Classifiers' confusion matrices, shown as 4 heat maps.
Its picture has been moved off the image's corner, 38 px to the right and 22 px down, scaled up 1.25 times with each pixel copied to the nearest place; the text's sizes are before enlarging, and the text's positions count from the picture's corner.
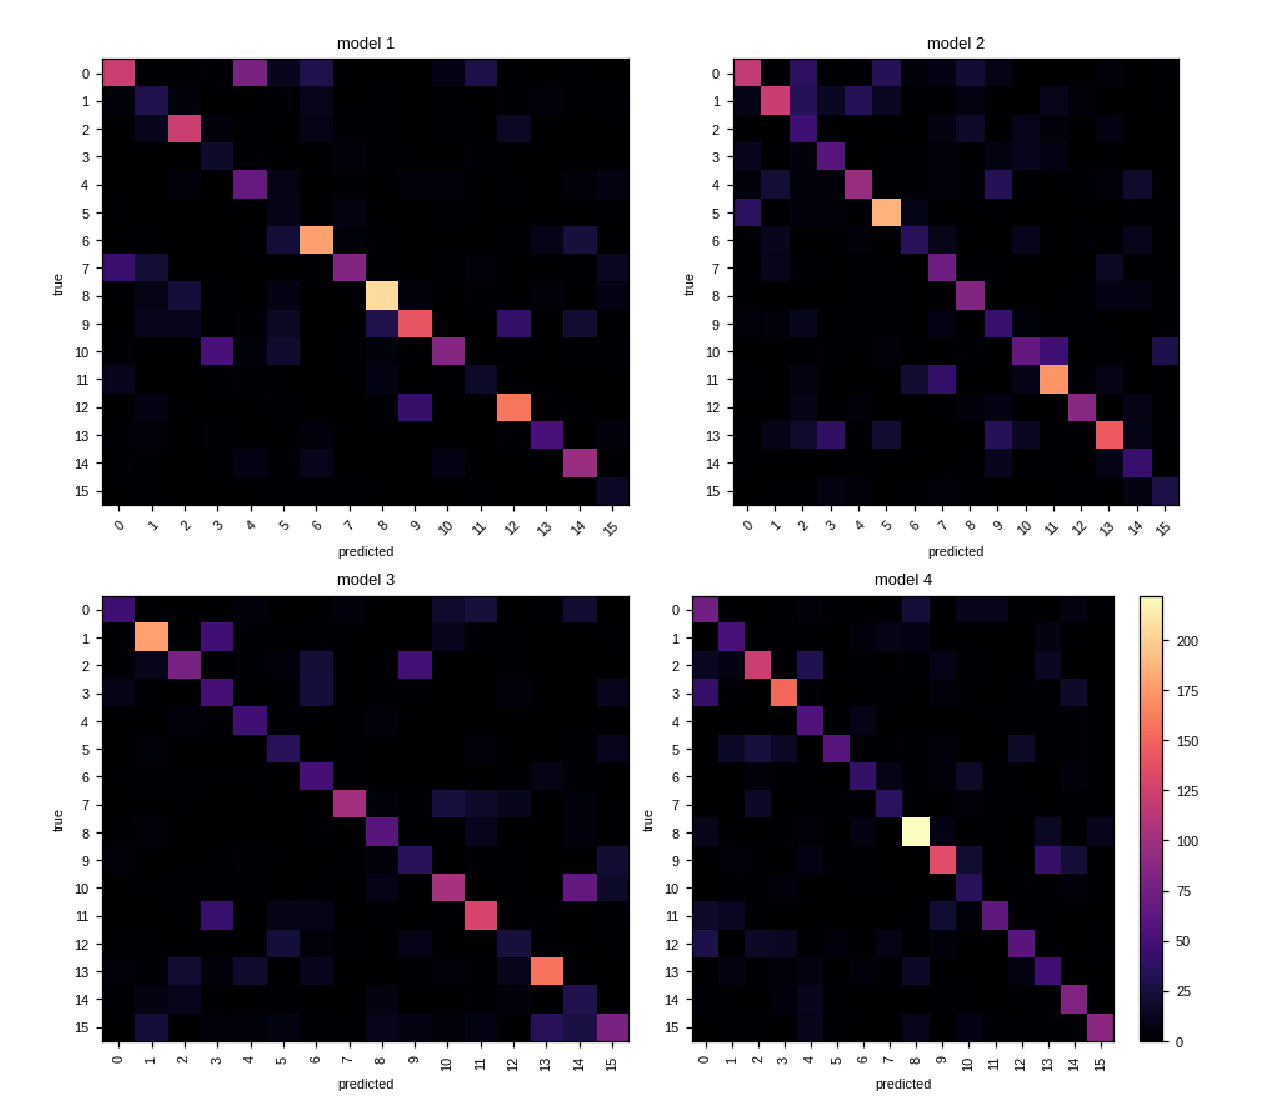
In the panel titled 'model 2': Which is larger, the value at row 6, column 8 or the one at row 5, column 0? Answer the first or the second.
the second
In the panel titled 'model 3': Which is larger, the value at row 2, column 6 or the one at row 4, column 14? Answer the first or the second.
the first
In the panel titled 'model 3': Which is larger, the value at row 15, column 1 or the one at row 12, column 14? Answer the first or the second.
the first
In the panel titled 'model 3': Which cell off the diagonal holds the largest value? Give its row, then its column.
10, 14
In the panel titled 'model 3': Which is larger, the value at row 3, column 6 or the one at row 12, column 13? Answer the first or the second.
the first
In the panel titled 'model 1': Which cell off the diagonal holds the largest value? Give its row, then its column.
0, 4
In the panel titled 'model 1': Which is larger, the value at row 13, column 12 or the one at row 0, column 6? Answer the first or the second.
the second
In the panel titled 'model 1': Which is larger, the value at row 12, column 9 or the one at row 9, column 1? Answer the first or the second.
the first
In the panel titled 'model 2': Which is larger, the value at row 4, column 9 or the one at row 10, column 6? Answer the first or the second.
the first
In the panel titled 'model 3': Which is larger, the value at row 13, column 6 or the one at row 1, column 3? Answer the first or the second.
the second
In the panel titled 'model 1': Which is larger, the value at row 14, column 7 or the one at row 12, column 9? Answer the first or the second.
the second
